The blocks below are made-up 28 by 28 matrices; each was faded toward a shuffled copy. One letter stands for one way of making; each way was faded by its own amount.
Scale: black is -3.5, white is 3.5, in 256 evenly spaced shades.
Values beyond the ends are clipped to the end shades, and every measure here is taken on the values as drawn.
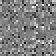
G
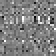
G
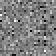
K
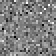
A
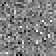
A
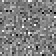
A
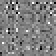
G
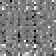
G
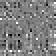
G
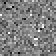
A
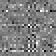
G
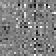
G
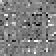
G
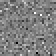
A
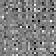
G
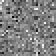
K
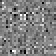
G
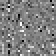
K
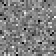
A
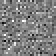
K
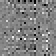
G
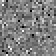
A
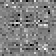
G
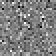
K
